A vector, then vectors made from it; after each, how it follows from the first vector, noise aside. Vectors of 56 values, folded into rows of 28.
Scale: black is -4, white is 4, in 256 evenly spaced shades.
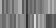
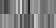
reversed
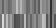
wrapped around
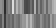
wrapped around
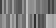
negated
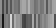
wrapped around
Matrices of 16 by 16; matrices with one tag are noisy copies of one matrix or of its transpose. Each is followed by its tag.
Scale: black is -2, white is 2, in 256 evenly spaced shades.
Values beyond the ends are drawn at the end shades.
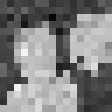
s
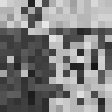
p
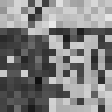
p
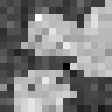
s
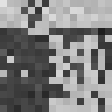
p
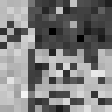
p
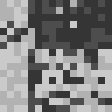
p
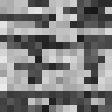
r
